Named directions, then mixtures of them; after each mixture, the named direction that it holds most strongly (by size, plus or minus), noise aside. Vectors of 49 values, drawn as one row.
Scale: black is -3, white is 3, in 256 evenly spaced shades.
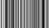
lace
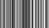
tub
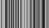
lace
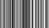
tub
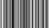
tub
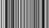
lace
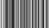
lace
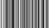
lace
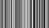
tub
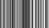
tub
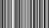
tub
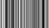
lace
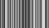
lace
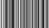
lace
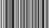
lace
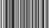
lace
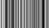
lace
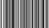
lace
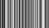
lace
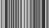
lace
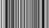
lace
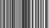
tub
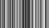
tub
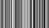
tub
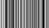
lace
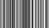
tub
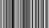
tub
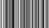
lace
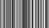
tub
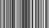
tub
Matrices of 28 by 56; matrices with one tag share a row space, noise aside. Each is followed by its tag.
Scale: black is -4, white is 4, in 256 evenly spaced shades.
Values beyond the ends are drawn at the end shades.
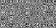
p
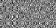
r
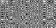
p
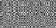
r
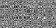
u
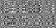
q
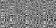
p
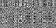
u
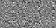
q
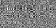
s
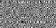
r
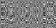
p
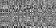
u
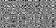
q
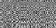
r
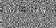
r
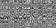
u
